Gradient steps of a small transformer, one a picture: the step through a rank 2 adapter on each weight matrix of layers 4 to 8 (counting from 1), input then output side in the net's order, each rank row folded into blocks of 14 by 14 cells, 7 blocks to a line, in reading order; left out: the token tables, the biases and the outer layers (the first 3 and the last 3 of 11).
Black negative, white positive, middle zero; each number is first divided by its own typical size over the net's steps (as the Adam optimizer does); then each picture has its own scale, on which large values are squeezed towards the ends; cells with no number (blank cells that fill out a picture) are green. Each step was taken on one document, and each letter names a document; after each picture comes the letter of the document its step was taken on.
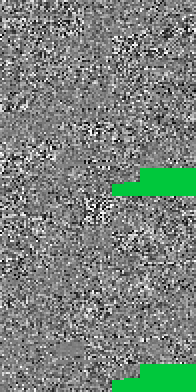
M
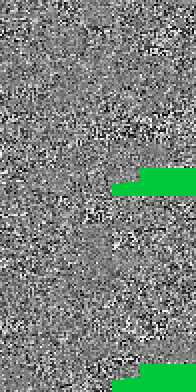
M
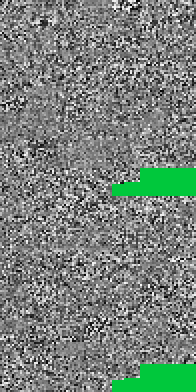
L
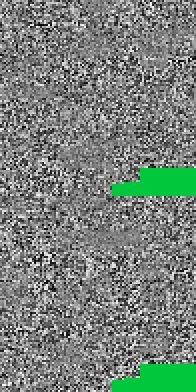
L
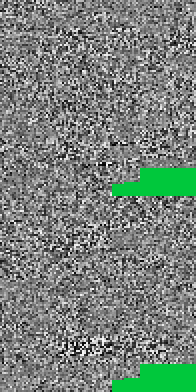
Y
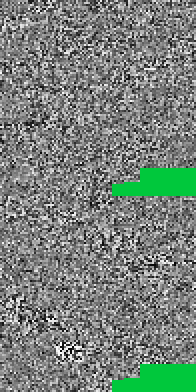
Y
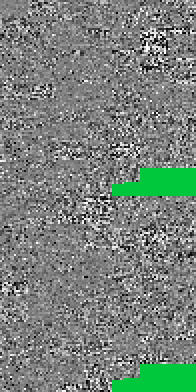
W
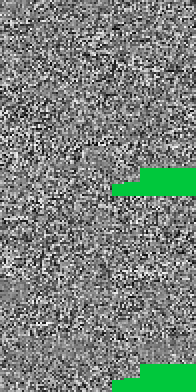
L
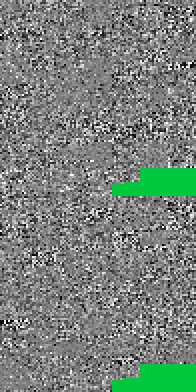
M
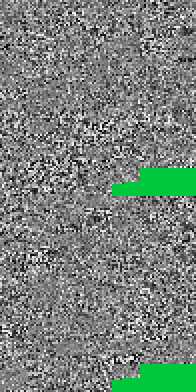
M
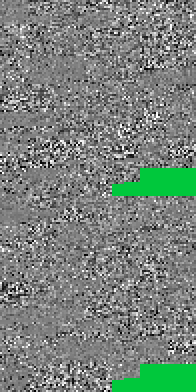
W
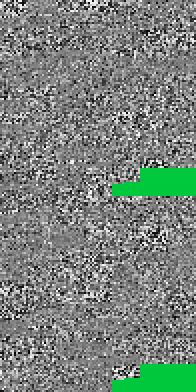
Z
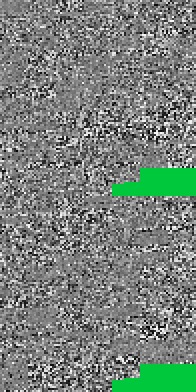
M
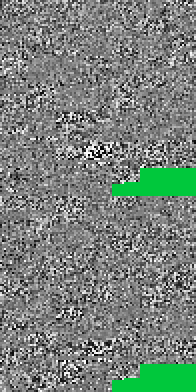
Z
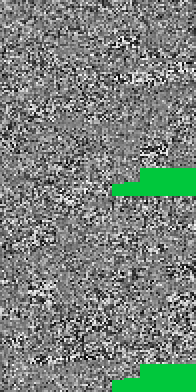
L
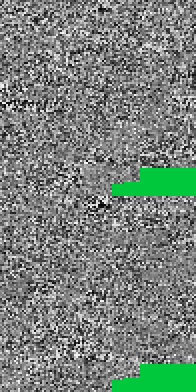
L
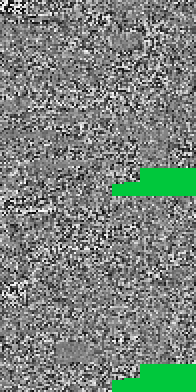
Z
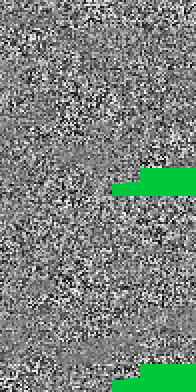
Z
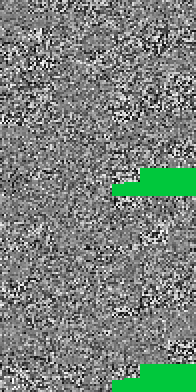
Z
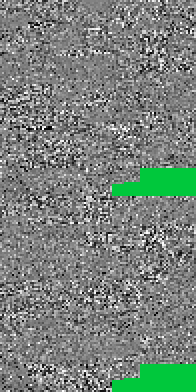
W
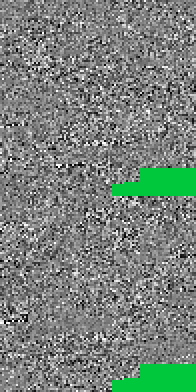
M
